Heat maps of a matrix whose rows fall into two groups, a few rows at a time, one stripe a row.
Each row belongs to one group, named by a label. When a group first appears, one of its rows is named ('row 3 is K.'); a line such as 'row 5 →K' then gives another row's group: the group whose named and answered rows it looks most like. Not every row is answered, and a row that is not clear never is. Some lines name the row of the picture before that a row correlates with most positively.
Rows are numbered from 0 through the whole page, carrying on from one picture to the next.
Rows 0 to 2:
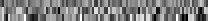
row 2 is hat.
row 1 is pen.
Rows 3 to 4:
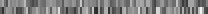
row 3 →hat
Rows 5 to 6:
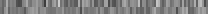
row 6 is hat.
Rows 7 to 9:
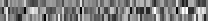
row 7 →hat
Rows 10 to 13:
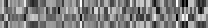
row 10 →hat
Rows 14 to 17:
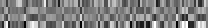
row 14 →pen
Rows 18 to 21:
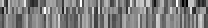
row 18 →hat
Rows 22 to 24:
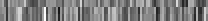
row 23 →pen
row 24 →pen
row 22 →hat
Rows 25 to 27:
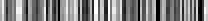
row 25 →pen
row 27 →pen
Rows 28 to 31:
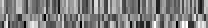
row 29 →pen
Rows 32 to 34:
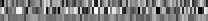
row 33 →pen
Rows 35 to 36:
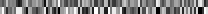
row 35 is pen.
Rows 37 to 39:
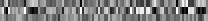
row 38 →hat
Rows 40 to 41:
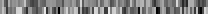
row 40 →hat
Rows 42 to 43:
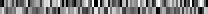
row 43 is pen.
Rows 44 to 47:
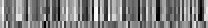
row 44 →pen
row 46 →pen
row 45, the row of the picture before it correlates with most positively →43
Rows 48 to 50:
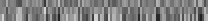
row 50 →pen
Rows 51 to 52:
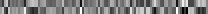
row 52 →hat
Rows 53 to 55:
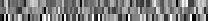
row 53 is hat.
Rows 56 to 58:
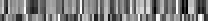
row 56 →hat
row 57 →hat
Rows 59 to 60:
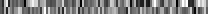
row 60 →pen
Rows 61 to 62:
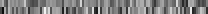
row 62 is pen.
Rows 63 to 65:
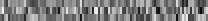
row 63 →hat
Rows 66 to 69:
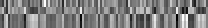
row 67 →hat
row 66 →pen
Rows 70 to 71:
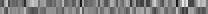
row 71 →hat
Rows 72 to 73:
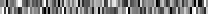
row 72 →pen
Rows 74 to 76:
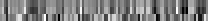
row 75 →hat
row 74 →hat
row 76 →pen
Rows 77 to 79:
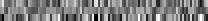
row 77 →pen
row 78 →hat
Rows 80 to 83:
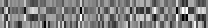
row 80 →hat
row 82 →hat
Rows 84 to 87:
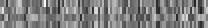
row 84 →pen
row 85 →pen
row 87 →pen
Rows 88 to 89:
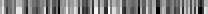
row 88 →pen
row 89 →pen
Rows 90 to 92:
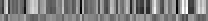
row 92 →hat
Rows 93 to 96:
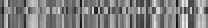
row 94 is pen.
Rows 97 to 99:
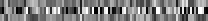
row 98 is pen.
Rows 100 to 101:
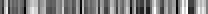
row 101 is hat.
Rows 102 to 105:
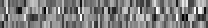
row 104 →hat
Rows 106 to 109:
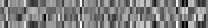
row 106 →hat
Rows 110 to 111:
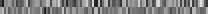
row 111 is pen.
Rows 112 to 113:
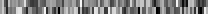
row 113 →pen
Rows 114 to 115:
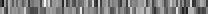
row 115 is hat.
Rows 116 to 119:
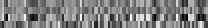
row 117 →pen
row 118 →hat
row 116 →hat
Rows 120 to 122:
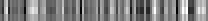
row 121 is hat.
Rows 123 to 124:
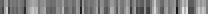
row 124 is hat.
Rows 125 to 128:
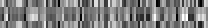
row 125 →pen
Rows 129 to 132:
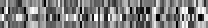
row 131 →pen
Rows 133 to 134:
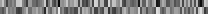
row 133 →pen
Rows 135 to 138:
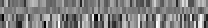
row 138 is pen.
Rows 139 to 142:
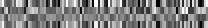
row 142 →pen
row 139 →pen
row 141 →hat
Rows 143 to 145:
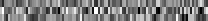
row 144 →pen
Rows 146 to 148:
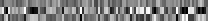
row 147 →hat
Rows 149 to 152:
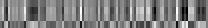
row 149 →hat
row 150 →hat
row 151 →hat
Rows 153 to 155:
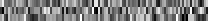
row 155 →hat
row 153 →pen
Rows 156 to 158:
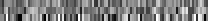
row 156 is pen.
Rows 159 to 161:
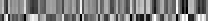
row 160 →hat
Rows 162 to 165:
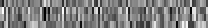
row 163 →pen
